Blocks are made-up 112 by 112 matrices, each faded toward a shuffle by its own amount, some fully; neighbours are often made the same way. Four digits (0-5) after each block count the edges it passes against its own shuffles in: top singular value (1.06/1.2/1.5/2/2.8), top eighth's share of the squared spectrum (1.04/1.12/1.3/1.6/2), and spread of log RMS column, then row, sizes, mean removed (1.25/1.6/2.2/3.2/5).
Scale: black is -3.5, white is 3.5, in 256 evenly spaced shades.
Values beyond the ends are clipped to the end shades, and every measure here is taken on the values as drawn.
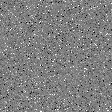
0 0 0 0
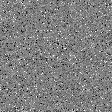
0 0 0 1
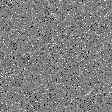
0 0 0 0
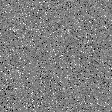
0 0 0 1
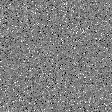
2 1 0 0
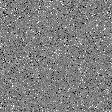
2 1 0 0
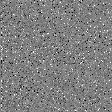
3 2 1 1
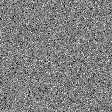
2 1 0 0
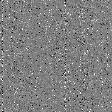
2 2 2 0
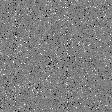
1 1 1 0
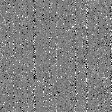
2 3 3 0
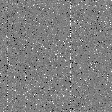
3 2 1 0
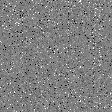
1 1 1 0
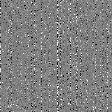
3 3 4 0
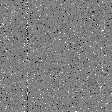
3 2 1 0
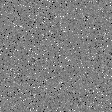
0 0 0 0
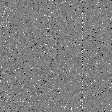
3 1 1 0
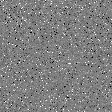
0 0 0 0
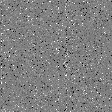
1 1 1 0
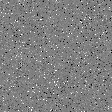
0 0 0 0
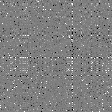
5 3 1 2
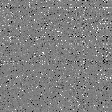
4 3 1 1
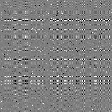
5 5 3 4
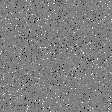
0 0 0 0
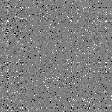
4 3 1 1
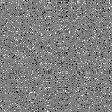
4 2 1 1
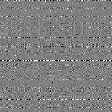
5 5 1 4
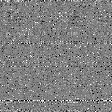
4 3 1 3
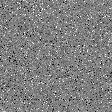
2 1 0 1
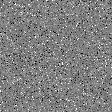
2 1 0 0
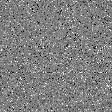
3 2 0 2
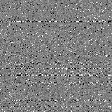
4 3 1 3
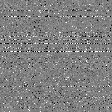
4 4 1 3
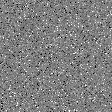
2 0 0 0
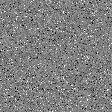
1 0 0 0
